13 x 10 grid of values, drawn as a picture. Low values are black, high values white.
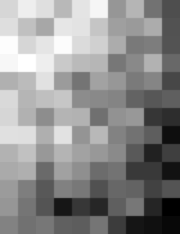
Ninth with the highest average: top left. Ninth with the lowest average: bottom right. Slope: up to the top left. Stripes: none. Mirror symmetry: none.
